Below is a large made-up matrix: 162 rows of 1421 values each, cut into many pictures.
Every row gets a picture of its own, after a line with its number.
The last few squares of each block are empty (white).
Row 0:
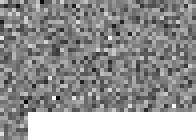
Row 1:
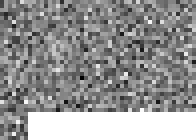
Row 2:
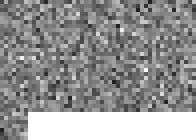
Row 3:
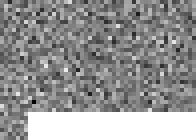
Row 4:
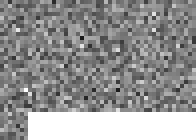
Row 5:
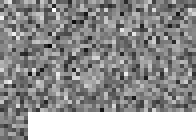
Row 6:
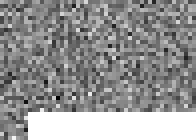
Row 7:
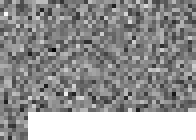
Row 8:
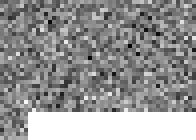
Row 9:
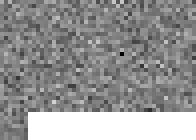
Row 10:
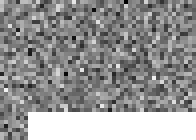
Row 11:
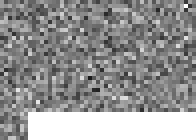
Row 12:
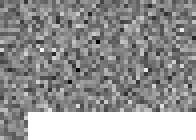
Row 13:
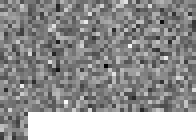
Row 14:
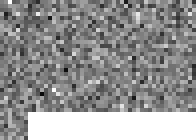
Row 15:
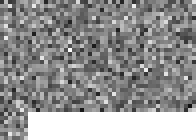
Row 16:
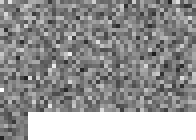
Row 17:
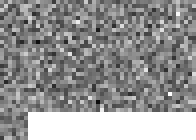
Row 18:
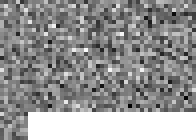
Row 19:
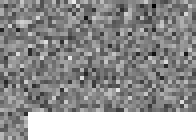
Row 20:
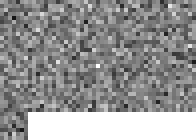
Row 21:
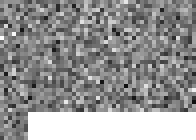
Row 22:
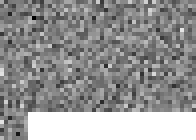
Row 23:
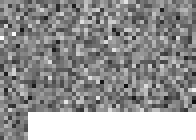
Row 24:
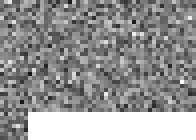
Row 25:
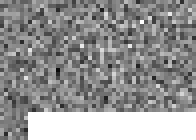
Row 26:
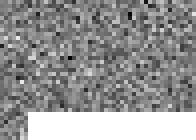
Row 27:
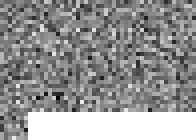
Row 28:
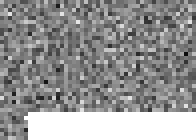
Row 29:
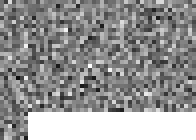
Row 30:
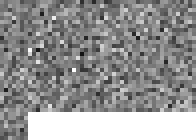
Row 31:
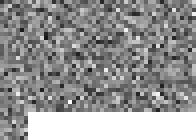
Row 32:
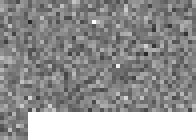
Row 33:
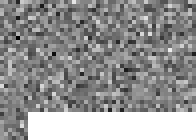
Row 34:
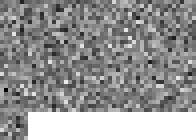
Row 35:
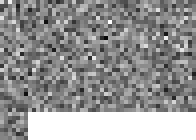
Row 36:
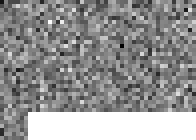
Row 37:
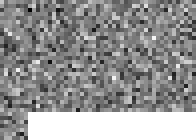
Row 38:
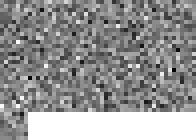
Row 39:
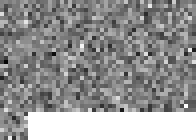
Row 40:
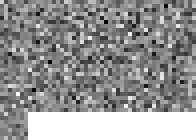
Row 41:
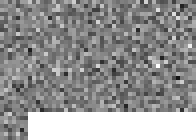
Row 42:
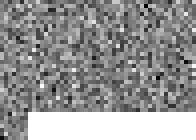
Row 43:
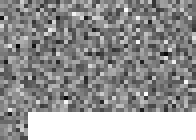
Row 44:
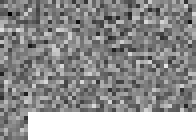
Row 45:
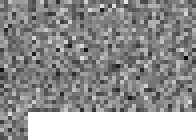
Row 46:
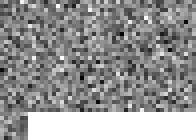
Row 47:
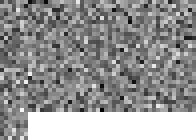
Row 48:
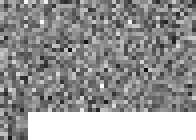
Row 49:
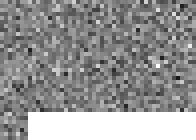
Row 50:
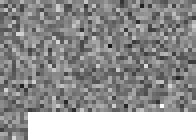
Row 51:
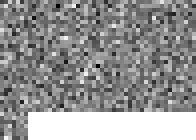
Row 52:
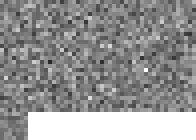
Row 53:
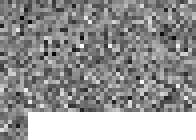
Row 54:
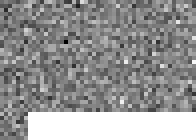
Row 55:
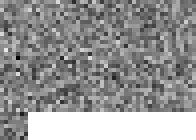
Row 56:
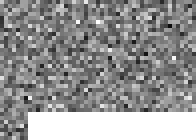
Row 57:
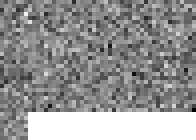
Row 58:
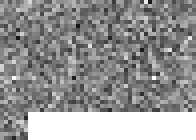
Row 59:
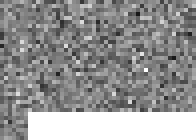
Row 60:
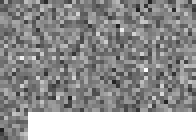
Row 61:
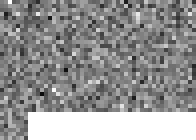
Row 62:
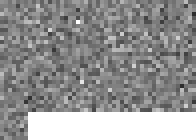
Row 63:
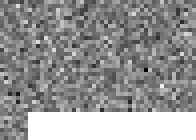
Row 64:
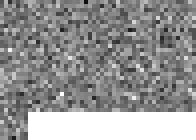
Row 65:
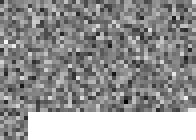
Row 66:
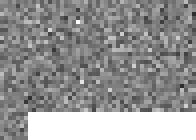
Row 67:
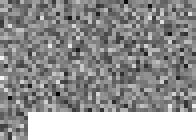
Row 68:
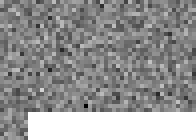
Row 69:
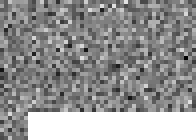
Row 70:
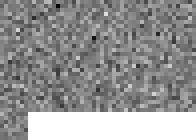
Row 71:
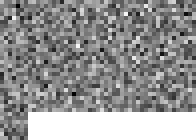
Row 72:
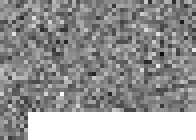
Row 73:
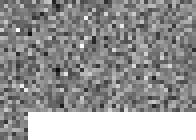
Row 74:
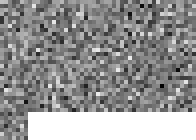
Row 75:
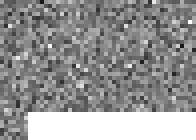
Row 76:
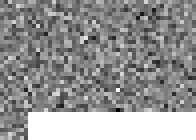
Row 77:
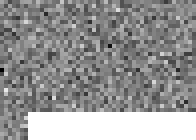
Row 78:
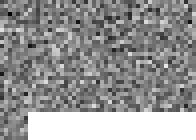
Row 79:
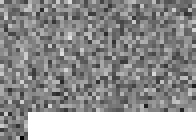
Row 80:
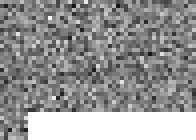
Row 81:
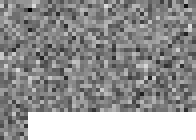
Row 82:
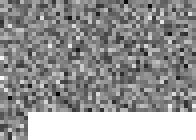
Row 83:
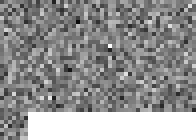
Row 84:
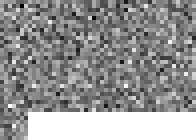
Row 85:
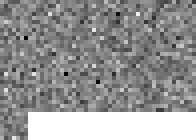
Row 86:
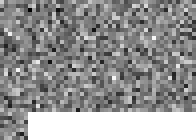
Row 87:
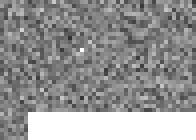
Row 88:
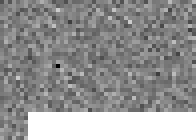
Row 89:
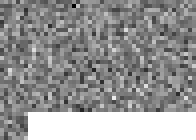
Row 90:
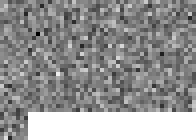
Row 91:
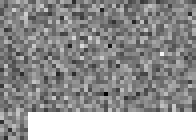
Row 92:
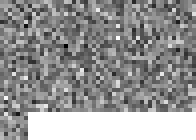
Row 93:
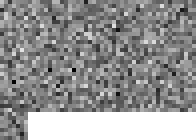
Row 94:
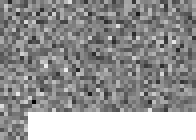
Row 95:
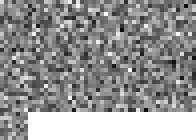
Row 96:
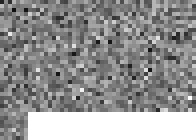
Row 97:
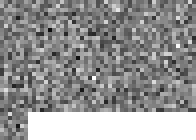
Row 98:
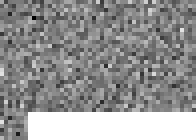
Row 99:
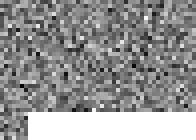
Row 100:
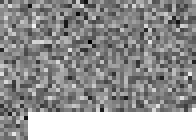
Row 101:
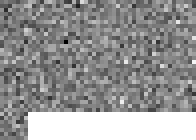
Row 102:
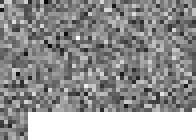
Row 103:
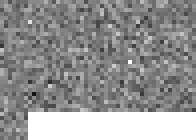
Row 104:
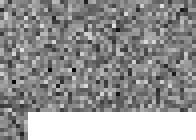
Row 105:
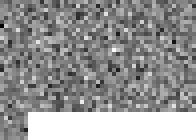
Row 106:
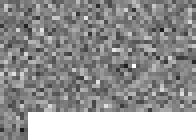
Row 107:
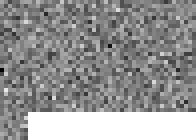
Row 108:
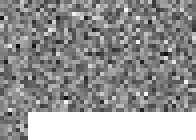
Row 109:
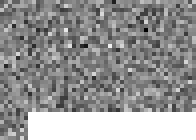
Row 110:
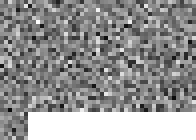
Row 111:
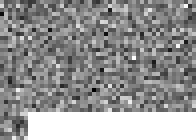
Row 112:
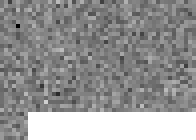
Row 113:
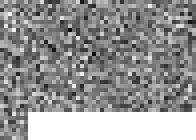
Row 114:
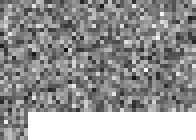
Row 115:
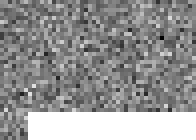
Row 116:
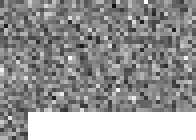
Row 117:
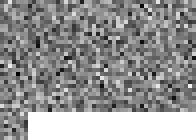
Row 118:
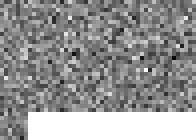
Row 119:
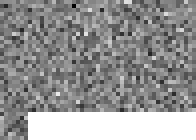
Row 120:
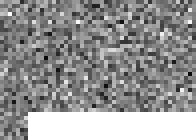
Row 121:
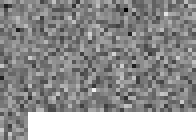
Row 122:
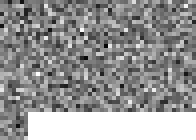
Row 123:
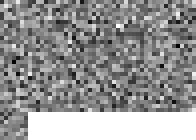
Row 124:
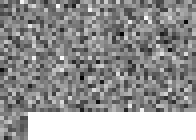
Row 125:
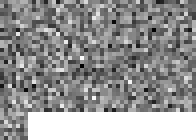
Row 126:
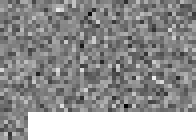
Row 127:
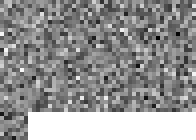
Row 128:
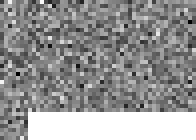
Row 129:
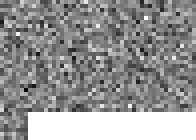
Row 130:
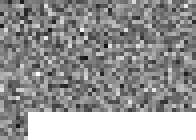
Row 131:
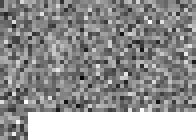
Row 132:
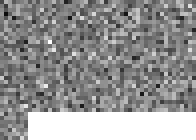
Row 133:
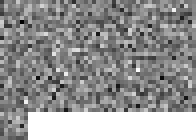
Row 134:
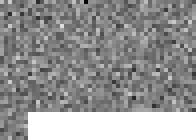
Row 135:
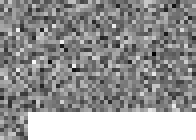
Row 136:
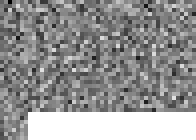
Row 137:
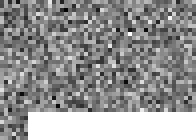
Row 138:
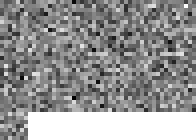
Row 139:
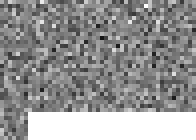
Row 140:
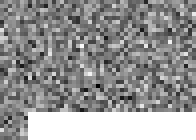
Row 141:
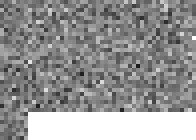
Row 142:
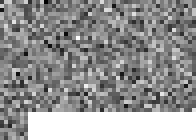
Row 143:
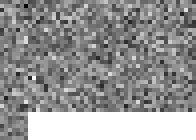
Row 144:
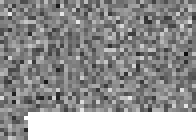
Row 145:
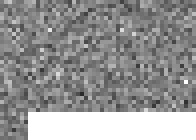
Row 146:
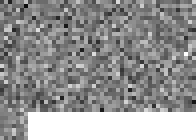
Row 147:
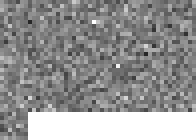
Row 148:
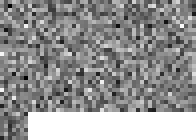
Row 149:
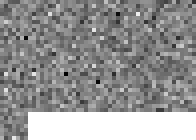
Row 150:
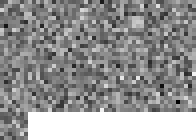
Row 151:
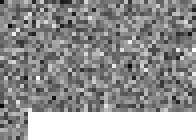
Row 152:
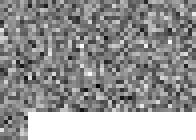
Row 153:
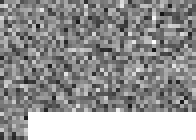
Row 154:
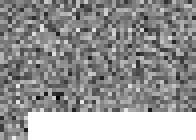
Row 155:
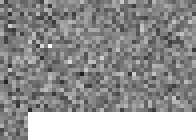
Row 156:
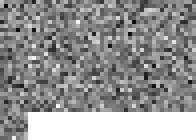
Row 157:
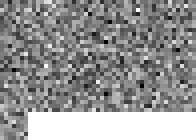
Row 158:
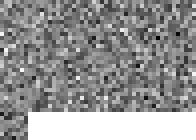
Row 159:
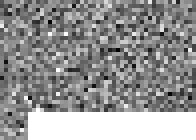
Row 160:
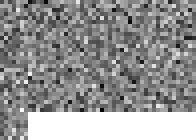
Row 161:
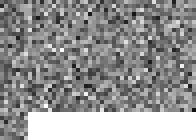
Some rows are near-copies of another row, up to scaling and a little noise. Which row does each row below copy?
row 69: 45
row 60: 2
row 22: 98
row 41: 49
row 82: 67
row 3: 94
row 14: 61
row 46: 124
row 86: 37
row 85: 149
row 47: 160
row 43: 108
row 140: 152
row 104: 93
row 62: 66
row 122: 130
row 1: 131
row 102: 142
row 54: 101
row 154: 27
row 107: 77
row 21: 23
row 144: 28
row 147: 32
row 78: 44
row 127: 158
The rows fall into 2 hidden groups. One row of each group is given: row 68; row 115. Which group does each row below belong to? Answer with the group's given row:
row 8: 115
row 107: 115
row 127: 68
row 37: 68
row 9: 68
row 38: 68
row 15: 68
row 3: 68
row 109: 115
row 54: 68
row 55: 68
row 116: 115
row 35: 68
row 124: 115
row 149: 115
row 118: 68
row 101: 68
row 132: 68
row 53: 115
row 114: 68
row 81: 68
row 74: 115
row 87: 68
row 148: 68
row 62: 115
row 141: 68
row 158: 68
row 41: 115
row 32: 115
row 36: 68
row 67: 115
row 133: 115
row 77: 115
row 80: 115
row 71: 68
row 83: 115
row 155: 68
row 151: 68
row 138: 115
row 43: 115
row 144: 115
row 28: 115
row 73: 115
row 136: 68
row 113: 68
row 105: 115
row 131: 115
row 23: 115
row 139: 68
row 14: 68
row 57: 115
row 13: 115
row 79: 68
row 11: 115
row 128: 68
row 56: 115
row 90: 115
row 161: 68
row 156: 115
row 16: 68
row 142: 68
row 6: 115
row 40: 68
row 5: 68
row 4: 115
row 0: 115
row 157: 68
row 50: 115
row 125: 115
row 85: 115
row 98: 68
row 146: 68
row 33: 115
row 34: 115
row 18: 115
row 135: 68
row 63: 68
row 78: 115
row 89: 115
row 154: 115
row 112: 68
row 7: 68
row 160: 68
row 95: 68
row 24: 68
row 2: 68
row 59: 68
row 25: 115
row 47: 68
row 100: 68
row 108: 115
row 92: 68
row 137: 115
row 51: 115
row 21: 115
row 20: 115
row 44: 115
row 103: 115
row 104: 68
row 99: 115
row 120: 115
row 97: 115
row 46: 115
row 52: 68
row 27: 115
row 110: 68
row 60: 68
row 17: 68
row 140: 115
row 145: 68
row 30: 115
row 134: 68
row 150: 68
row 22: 68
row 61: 68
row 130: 115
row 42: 68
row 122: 115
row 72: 115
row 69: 115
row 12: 68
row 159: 115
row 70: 115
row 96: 68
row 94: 68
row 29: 115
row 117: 68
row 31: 68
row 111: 115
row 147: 115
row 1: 115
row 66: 115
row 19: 115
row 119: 115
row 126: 115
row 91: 115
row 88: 68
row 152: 115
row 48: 68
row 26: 115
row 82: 115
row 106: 115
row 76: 115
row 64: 115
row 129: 115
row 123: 68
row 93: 68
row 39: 115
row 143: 68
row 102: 68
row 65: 68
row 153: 115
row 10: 115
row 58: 115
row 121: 115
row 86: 68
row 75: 68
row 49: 115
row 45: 115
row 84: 115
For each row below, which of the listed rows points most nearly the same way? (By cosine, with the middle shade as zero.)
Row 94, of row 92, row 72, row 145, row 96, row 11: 92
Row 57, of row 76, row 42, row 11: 11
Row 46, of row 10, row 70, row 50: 50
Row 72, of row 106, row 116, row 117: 116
